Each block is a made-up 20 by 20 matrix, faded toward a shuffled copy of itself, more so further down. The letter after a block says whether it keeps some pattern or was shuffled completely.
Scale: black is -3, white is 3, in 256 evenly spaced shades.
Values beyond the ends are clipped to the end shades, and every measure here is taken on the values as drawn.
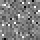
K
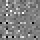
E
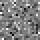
K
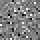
K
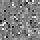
K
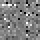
E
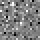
K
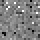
K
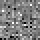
E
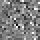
K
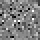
K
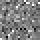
K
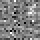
E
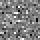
K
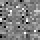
E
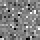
K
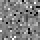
K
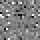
E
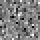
K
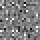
E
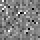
K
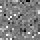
K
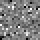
K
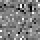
E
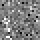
K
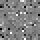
E
